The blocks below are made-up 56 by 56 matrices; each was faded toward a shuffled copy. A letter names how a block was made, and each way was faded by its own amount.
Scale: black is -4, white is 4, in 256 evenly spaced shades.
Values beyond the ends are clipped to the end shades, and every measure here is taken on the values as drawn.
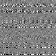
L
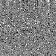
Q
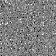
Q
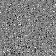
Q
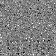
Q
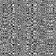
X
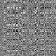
X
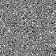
Q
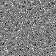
Q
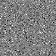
Q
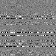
L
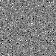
Q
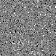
Q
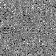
Q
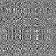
X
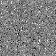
Q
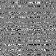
L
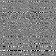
L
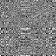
X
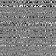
L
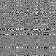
L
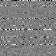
L
